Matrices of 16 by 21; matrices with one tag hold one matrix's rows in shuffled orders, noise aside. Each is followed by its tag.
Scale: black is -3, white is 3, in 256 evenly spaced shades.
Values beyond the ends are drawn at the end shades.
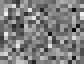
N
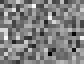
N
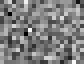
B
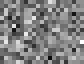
N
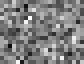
B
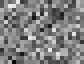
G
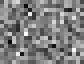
B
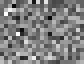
G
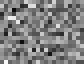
G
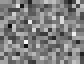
B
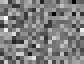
N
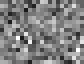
B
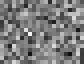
B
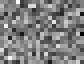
G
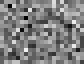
B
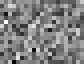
G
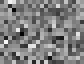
G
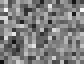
N
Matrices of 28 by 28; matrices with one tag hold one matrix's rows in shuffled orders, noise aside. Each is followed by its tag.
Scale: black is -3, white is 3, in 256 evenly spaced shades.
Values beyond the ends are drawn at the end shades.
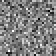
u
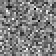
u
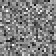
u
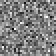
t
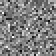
u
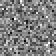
t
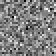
t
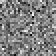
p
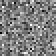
p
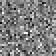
p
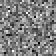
u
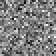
t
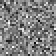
u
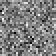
p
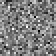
u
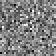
p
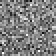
p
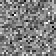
t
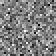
u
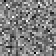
u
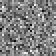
p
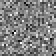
t
